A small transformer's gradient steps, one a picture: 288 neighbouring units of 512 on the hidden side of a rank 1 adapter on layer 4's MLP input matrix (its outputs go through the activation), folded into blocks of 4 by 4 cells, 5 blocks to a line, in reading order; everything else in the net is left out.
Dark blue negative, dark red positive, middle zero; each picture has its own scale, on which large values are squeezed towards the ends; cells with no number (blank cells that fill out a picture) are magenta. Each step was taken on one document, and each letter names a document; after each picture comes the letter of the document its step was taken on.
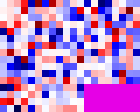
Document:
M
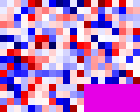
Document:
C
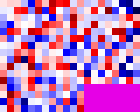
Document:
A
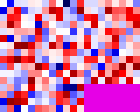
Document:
A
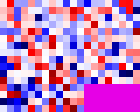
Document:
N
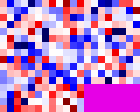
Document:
N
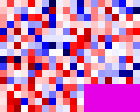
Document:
N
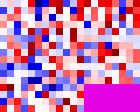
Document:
M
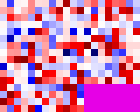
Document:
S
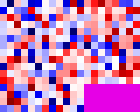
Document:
N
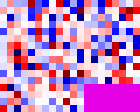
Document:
M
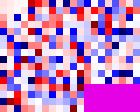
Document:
C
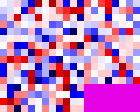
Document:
C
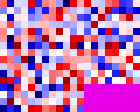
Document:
A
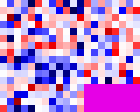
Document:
C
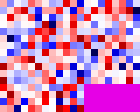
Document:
S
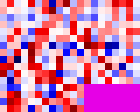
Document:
N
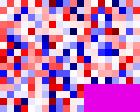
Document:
C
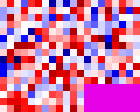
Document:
N
